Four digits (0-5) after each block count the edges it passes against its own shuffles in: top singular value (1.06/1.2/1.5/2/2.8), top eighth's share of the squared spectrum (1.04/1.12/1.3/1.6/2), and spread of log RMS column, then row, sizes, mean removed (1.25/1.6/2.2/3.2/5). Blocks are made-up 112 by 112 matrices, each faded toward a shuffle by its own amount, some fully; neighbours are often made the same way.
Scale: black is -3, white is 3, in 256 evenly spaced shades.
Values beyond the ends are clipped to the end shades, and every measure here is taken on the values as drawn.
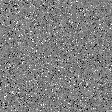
1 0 0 0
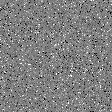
0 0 0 0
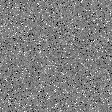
0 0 0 0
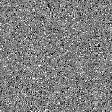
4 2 1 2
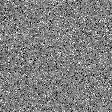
2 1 0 0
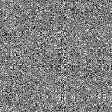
4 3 2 1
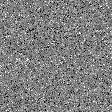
0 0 0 0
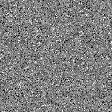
3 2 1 1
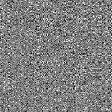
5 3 2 2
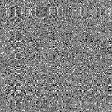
5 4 3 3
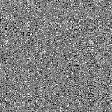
4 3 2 2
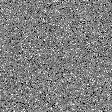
0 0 0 0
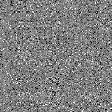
4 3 2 1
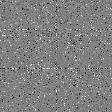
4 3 1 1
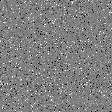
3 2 0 1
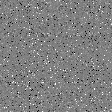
3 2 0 0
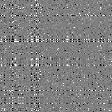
5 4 3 3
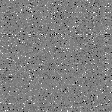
4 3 1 1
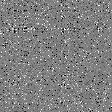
3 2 1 1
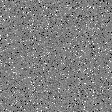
2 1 1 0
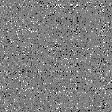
4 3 2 2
